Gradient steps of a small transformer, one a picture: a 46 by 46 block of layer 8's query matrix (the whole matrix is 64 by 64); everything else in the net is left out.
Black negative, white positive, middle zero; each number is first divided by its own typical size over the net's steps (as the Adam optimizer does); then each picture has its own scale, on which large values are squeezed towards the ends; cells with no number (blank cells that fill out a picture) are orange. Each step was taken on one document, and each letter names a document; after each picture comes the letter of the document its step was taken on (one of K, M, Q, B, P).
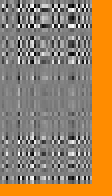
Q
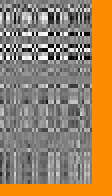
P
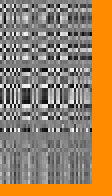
P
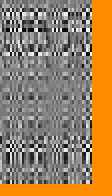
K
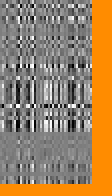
Q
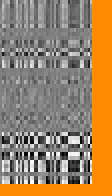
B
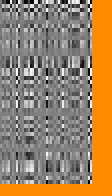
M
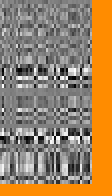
B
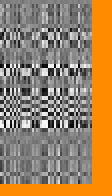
P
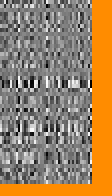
M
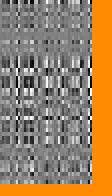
M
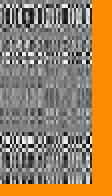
K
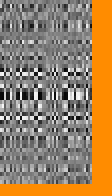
K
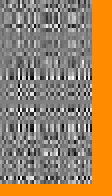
Q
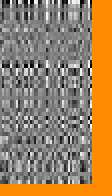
M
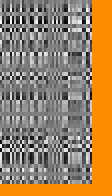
K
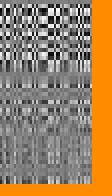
P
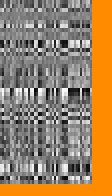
B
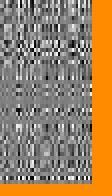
Q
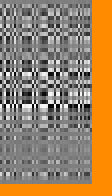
P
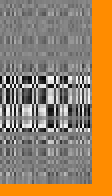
P
